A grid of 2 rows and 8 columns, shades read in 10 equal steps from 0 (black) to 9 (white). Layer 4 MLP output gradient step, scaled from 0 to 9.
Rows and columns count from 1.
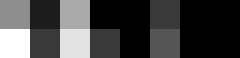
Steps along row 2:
down up down down up down same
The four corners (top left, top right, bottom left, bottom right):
5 0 9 0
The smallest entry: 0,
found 7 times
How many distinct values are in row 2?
5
